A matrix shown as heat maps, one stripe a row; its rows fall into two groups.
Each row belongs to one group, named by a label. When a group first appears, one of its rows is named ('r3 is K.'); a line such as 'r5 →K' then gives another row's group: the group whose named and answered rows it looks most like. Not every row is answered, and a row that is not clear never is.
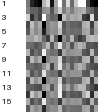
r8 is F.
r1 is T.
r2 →T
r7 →T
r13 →T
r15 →F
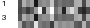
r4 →F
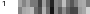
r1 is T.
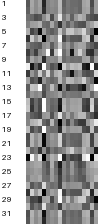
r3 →T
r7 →T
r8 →T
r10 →F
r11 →T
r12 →T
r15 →F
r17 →T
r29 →T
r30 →F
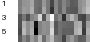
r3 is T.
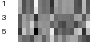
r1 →F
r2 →F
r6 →T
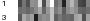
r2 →T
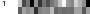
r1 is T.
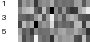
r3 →T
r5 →T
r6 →F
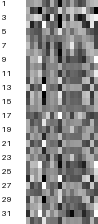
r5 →T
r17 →T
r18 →F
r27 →F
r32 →F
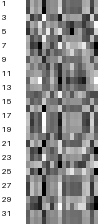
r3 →F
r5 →T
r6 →F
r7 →T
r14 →T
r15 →F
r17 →F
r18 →F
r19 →F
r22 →T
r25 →T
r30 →T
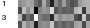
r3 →F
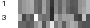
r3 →F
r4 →T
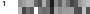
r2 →F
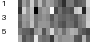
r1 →T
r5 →T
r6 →F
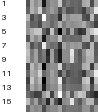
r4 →T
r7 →F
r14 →T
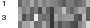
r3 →F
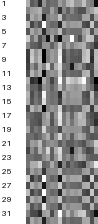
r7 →T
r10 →T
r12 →T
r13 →T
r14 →F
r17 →T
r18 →T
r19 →F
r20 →T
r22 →T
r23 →T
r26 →F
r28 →F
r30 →F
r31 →T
